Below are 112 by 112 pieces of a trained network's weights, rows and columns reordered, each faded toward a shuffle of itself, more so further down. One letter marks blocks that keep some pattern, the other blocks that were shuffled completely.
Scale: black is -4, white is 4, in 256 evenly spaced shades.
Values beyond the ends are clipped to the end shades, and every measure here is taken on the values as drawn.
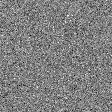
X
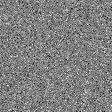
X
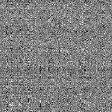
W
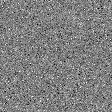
X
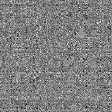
W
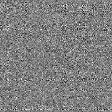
W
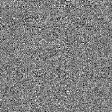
W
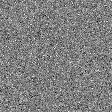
X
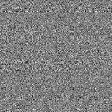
W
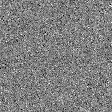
X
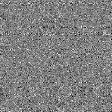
W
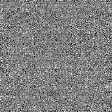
W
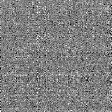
W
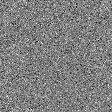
X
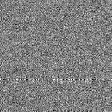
W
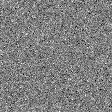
X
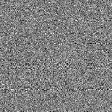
W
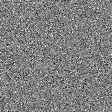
X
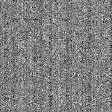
W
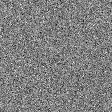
X
